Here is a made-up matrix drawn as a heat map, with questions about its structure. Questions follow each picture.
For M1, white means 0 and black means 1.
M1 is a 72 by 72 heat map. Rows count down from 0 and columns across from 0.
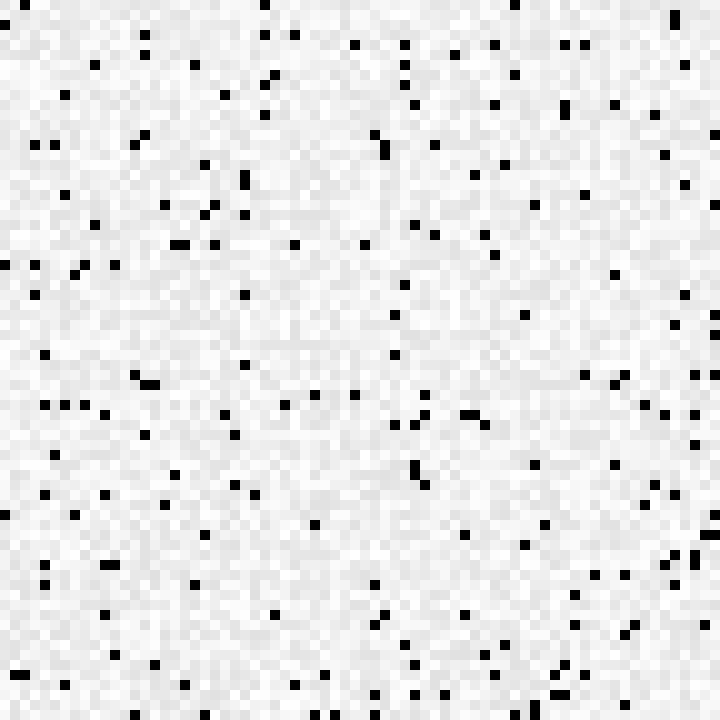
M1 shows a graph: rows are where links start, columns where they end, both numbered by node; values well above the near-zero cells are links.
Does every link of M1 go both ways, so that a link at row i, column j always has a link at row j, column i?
yes
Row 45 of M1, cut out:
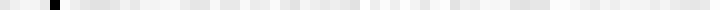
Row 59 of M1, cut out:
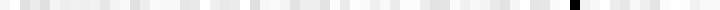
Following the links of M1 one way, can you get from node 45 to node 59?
yes
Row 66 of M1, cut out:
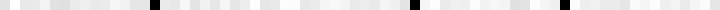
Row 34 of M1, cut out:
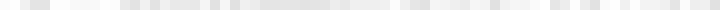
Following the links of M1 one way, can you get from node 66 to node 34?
no
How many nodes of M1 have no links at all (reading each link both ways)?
4
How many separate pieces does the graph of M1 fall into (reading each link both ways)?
5
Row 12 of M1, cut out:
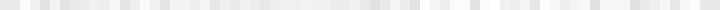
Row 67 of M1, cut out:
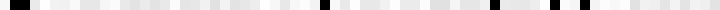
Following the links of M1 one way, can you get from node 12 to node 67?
no
